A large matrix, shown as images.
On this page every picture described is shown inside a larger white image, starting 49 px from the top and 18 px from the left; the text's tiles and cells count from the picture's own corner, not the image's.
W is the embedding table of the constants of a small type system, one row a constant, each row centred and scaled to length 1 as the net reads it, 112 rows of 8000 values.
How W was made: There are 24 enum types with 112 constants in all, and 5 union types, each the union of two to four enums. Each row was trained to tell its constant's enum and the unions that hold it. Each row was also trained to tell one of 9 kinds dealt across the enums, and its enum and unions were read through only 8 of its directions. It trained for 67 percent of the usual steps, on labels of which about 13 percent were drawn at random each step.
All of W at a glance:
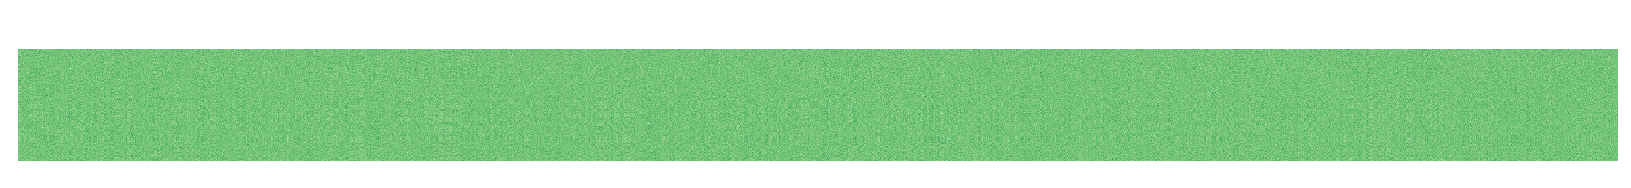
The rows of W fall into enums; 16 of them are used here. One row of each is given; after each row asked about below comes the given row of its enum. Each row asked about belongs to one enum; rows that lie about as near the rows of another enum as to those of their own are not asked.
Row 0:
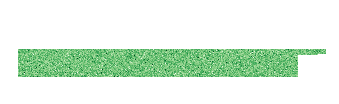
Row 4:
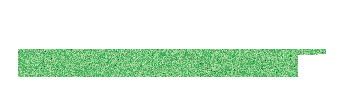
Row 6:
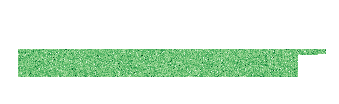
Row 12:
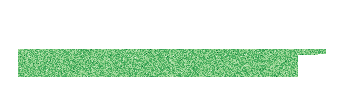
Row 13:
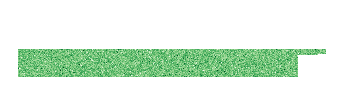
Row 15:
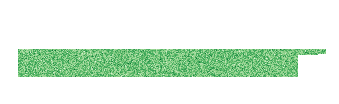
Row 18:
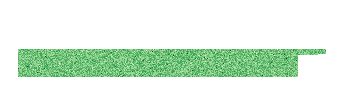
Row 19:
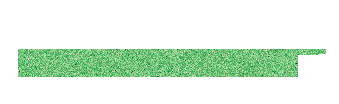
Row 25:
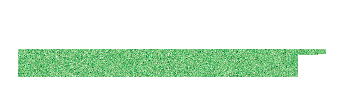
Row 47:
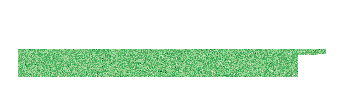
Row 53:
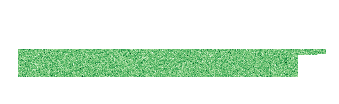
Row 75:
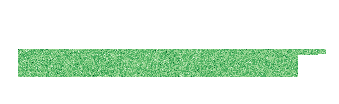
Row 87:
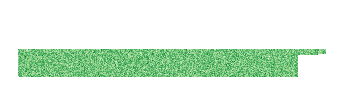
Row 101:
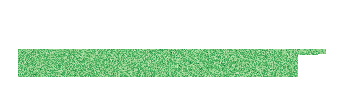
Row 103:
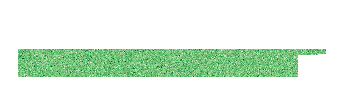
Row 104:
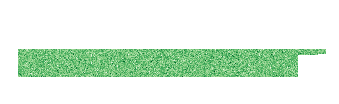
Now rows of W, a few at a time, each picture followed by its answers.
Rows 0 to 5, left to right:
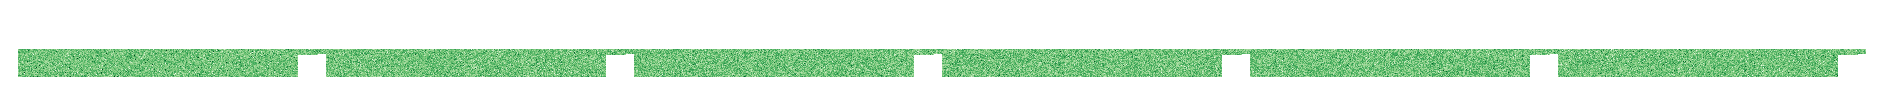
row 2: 4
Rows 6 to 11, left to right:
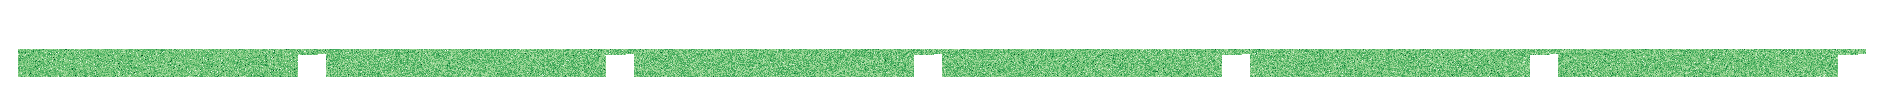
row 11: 75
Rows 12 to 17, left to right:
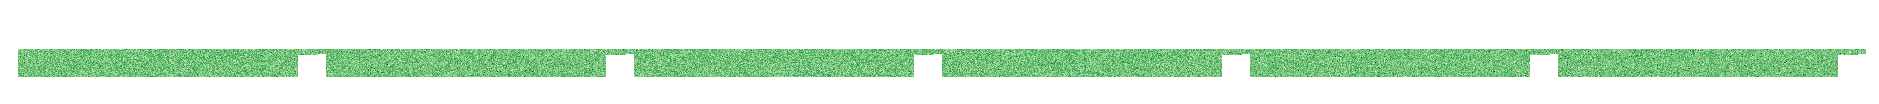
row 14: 25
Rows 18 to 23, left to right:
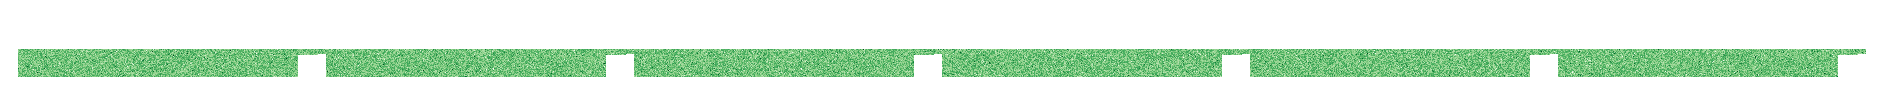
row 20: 19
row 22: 0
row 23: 13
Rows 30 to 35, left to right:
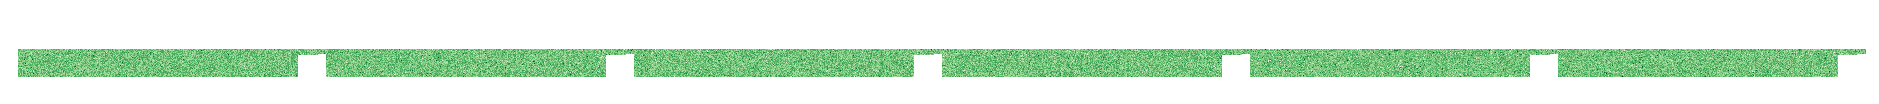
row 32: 101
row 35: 53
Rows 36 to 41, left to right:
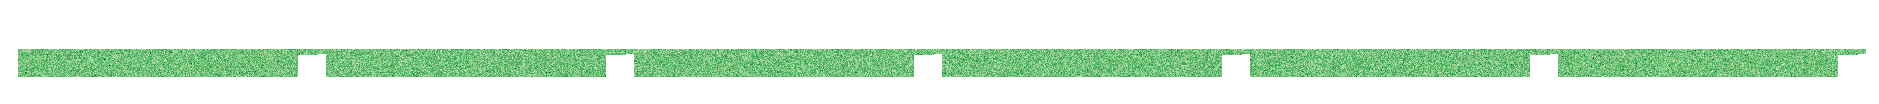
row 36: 75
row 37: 103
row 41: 101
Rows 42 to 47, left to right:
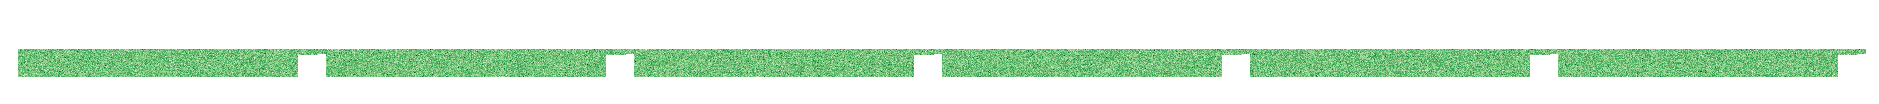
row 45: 18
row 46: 15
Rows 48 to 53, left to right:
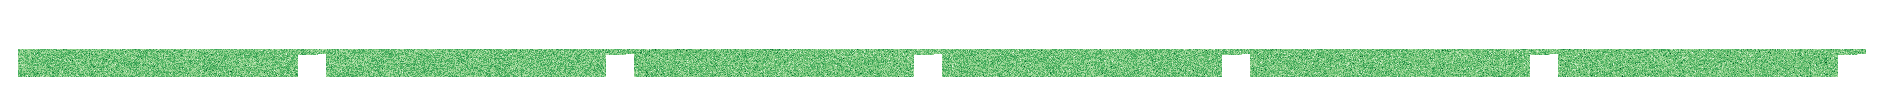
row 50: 4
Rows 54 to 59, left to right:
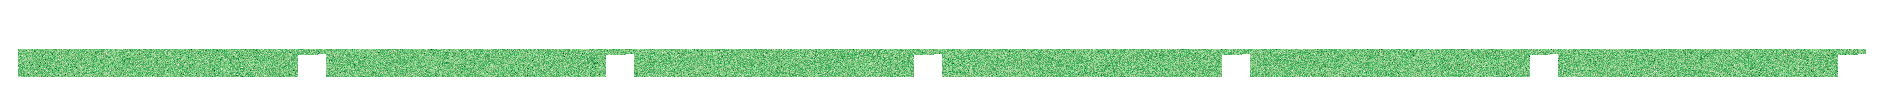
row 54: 104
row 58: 47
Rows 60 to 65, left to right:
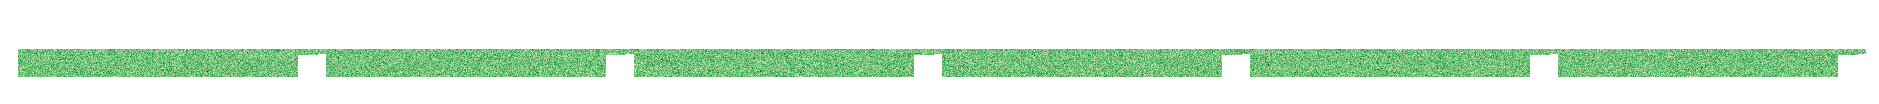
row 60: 19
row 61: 4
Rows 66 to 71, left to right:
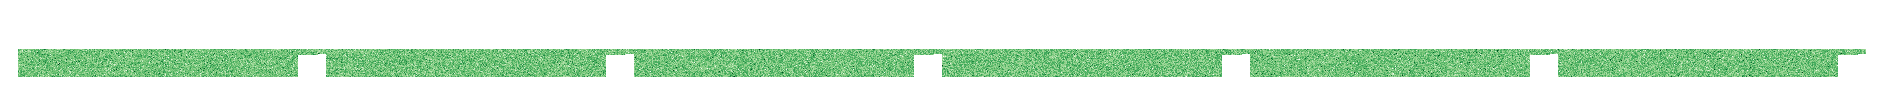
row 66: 47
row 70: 103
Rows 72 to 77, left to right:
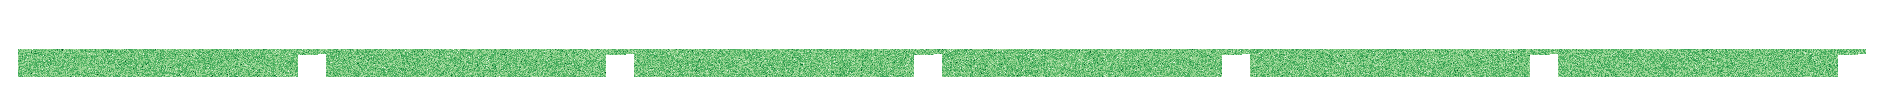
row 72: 87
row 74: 53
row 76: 0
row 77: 25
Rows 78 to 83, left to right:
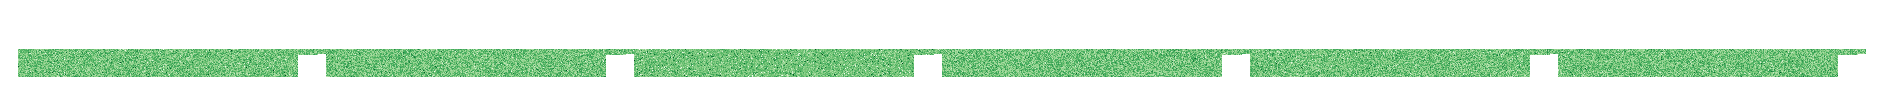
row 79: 25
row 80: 87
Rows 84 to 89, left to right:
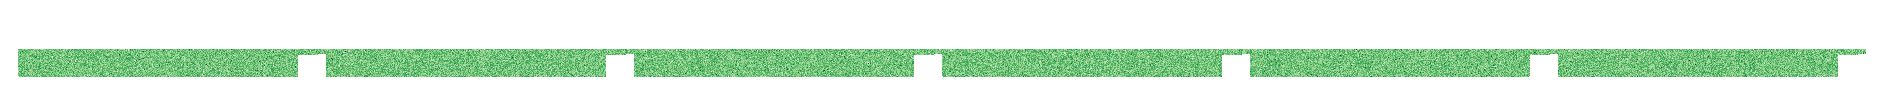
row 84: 25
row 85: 19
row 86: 75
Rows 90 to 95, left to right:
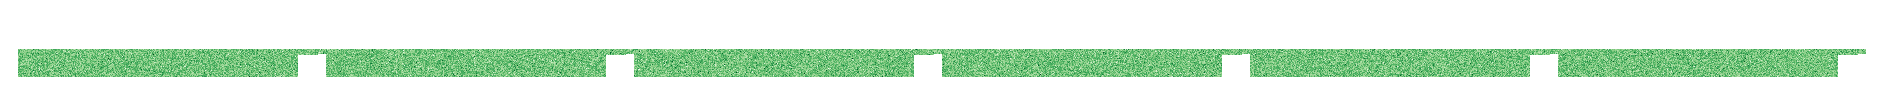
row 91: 15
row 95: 75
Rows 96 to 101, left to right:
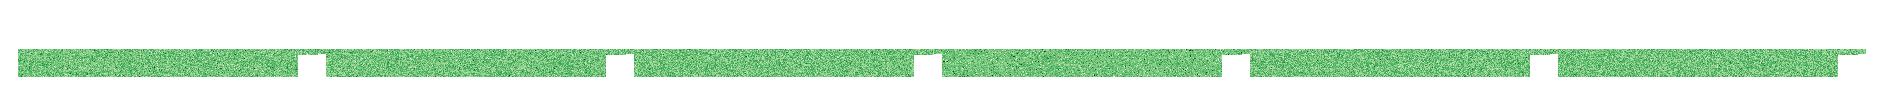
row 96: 87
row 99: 103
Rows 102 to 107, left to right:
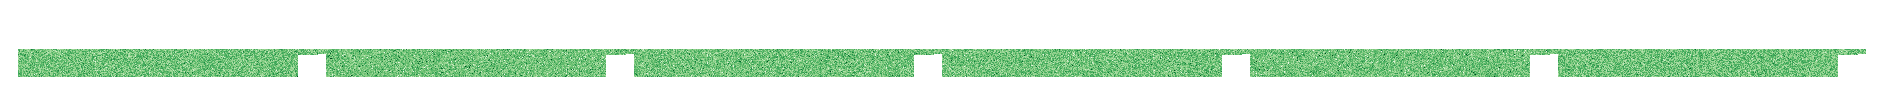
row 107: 4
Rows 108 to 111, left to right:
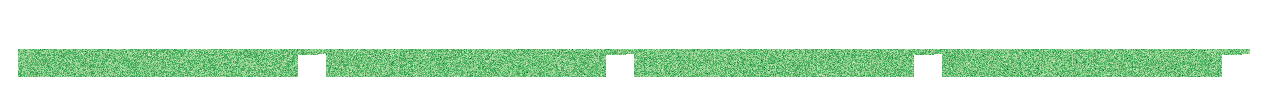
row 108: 47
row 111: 101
